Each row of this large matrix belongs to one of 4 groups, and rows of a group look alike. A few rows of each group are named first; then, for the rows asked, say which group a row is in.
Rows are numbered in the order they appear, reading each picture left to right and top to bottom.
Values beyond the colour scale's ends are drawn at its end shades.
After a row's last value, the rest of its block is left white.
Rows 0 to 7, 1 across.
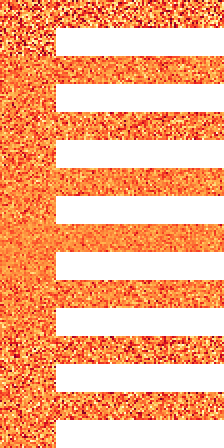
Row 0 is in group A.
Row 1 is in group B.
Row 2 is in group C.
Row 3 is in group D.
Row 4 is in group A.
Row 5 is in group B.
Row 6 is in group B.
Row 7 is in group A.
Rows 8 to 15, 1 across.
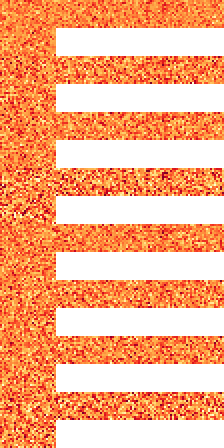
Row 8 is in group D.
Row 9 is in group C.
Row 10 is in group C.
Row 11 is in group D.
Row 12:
B
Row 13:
A
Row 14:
A
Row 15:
A
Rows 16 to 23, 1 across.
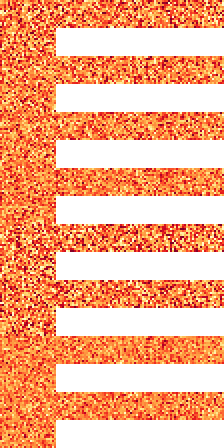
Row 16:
A
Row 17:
D
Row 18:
A
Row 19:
B
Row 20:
A
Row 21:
B
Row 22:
D
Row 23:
A
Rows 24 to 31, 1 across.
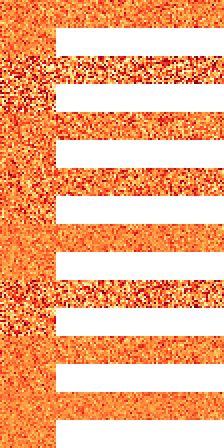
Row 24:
C
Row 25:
C
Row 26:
B
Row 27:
A
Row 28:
A
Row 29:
C
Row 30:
C
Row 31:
A
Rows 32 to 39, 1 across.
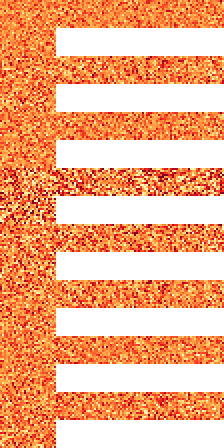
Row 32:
A
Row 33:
D
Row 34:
A
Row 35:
B
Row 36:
A
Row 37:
D
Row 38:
B
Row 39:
B
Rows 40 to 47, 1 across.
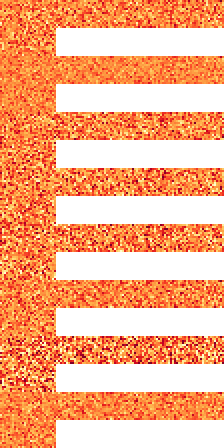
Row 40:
A
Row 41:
A
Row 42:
B
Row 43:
D
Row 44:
D
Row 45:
A
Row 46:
A
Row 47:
A
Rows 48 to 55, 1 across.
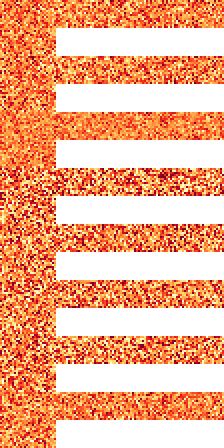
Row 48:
C
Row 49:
C
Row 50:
B
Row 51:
B
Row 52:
A
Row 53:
D
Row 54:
C
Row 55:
D
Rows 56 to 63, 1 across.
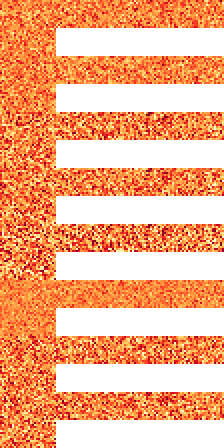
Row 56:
A
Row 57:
C
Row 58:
D
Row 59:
D
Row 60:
D
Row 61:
A
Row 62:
C
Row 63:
B
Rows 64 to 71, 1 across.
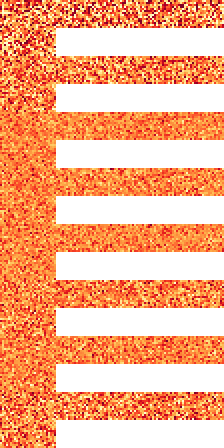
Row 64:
D
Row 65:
C
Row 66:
C
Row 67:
C
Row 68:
D
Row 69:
B
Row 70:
D
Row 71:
C
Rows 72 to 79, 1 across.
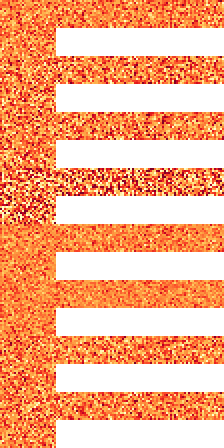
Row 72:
A
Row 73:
A
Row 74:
D
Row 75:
D
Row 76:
D
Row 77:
B
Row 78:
C
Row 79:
A
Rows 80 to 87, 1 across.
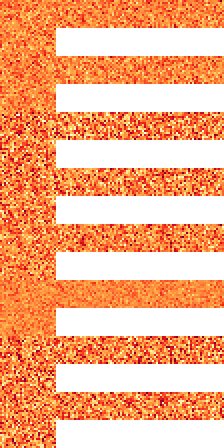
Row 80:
A
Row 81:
C
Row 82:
C
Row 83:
C
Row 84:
A
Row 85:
B
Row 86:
A
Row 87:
B
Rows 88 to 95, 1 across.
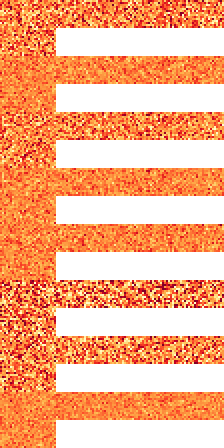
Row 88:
A
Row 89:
C
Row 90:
D
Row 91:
D
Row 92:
A
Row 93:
C
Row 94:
C
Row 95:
B
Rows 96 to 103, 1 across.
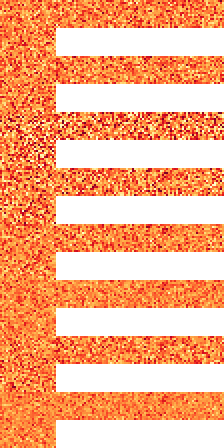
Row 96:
A
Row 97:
B
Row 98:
A
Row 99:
D
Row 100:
D
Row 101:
C
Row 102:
B
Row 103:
D
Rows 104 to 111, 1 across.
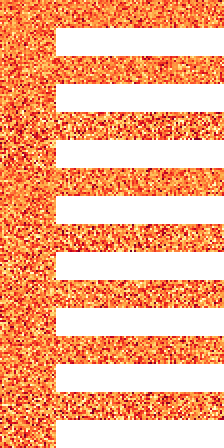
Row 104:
A
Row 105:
B
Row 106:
C
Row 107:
D
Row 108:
D
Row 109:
C
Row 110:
A
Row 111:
D
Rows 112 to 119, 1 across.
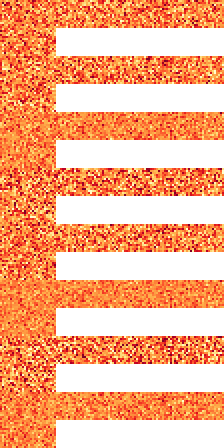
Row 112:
C
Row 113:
D
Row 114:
A
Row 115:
A
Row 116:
C
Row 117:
A
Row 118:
A
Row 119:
C
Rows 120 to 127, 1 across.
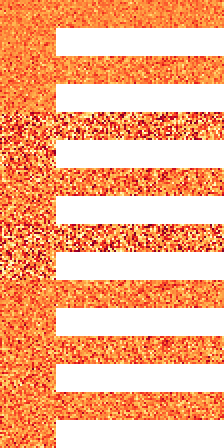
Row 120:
A
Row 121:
C
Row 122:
C
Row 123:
D
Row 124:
D
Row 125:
C
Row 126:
D
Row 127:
B
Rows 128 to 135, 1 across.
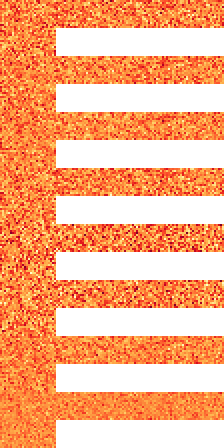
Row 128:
B
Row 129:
C
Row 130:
C
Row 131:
B
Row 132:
A
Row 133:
A
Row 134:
C
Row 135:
A
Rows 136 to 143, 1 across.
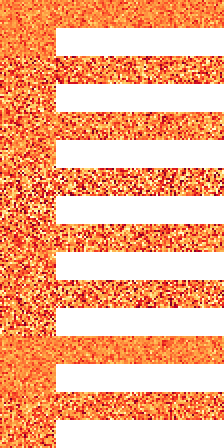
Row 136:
A
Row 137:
B
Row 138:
D
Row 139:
A
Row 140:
C
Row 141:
A
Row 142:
D
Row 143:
A
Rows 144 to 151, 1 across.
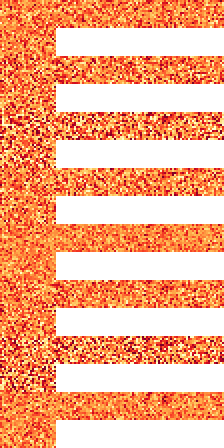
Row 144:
A
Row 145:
B
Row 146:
D
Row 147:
C
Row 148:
D
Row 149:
B
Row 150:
B
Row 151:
D
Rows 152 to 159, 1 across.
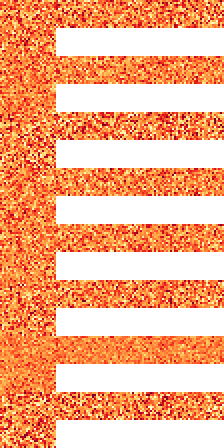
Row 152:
A
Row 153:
C
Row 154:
A
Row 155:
C
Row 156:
A
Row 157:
A
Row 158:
B
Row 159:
D
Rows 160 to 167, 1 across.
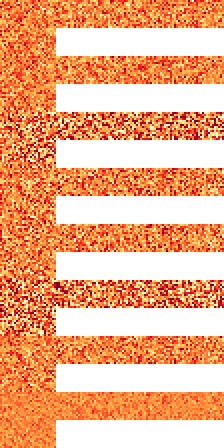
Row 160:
C
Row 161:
C
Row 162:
A
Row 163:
A
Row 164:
D
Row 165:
B
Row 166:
A
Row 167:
D
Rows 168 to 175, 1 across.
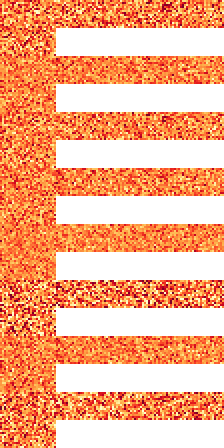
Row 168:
D
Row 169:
B
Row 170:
D
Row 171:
B
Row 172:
C
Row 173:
B
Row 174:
B
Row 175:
C
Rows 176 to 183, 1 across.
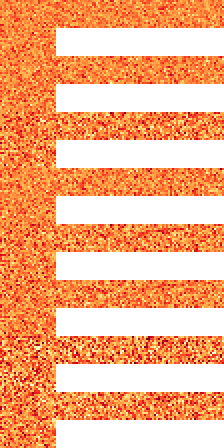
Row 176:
B
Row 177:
A
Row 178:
C
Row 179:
A
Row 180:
C
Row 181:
C
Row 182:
D
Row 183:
C
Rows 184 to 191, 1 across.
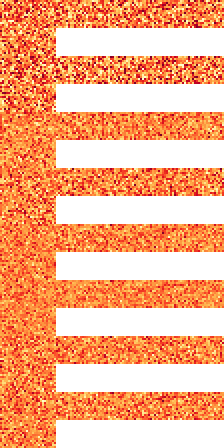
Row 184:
C
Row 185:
C
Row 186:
D
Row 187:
A
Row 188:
C
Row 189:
C
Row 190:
B
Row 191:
C
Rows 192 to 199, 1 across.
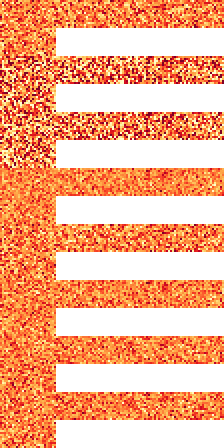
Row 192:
C
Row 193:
D
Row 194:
D
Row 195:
D
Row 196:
C
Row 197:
D
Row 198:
B
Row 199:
B
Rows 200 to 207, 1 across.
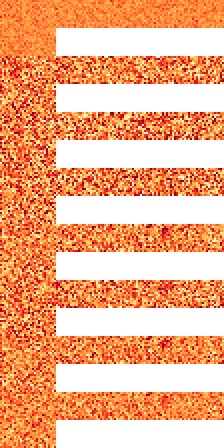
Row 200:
C
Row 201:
B
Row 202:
C
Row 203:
A
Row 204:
D
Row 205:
B
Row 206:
D
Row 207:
D
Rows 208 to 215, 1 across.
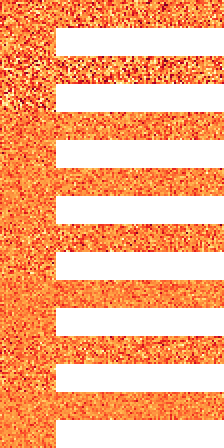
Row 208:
D
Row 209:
D
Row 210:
C
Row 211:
A
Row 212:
A
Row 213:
B
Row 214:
C
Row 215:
A
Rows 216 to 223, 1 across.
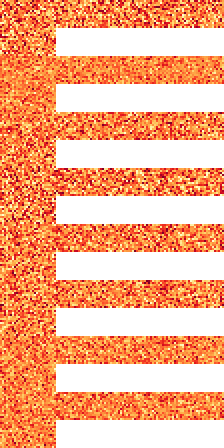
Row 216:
C
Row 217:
D
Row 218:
A
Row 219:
B
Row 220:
B
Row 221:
B
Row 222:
C
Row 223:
B
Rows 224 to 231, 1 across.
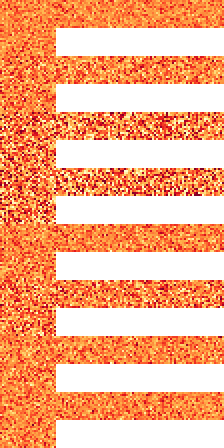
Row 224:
B
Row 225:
C
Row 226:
C
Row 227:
C
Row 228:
B
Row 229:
B
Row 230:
A
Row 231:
D
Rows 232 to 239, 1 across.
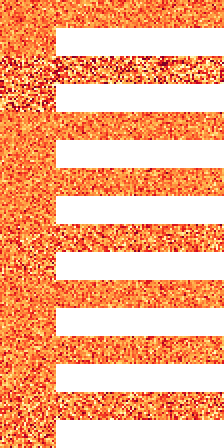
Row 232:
C
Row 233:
B
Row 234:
A
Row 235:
D
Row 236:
A
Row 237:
B
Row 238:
D
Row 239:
A
